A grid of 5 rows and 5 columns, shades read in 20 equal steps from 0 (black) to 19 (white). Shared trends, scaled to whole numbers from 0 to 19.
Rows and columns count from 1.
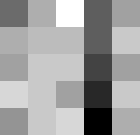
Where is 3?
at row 4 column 4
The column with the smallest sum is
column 4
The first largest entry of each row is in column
3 5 2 1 3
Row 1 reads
8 13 19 7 12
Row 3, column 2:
15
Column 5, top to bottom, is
12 15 12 15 13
